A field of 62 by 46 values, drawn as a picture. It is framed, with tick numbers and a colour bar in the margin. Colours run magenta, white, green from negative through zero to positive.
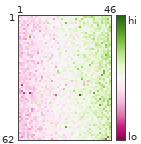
Histogram: bell-shaped. Stripes: none. Grain: fine. Average level on the scale: 50%. Slope: up to the right.
